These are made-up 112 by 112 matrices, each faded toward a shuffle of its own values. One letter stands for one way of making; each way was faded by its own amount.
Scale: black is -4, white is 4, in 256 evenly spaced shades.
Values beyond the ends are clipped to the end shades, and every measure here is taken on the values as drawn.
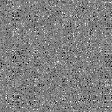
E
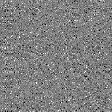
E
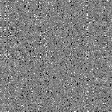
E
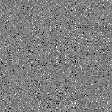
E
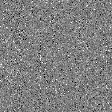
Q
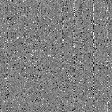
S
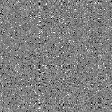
E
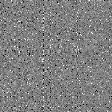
E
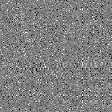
S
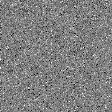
Q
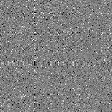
E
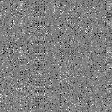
S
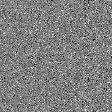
Q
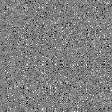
E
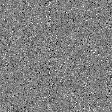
Q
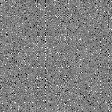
S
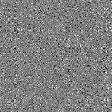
E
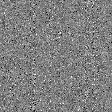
Q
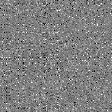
E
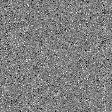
Q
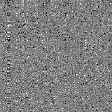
E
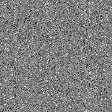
Q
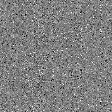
Q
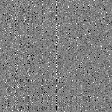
S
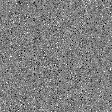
Q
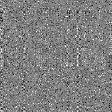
S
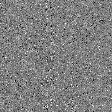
Q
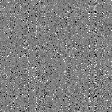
S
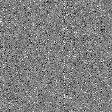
Q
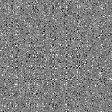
E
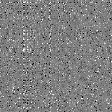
S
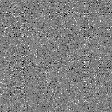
E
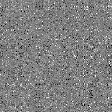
E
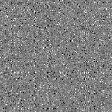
E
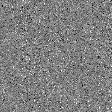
Q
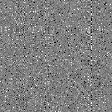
S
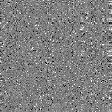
S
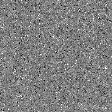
Q
